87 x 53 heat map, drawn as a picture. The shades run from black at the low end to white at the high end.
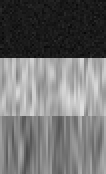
It is made of 3 by 1 panels. Panel 1,1: very low, fine-grained, faint in contrast. Panel 2,1: high, streaked downward. Panel 3,1: middling, streaked downward.
